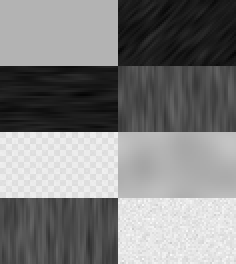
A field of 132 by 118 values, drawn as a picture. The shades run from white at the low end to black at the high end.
The table splits into 4 rows of 2 panels. Panel 1,1: low, flat. Panel 1,2: very high, slanting up to the right, faint in contrast. Panel 2,1: very high, streaked across, faint in contrast. Panel 2,2: high, streaked downward, faint in contrast. Panel 3,1: very low, checkered, faint in contrast. Panel 3,2: low, smooth, faint in contrast. Panel 4,1: high, streaked downward, faint in contrast. Panel 4,2: very low, fine-grained, faint in contrast.
